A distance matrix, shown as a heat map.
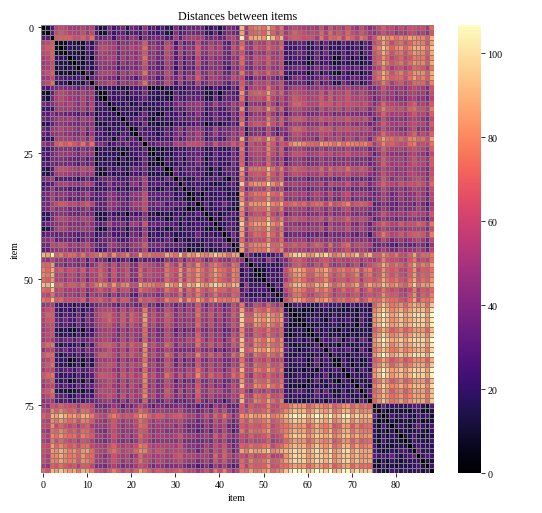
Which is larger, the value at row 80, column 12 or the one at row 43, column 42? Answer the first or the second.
the first
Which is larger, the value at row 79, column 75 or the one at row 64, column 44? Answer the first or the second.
the second
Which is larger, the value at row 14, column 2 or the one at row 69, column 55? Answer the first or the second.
the first
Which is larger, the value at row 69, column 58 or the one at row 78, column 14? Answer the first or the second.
the second
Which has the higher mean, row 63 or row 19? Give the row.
63
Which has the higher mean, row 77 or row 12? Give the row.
77
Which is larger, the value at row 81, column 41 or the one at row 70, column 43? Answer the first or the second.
the first
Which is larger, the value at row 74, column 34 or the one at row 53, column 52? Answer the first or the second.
the first
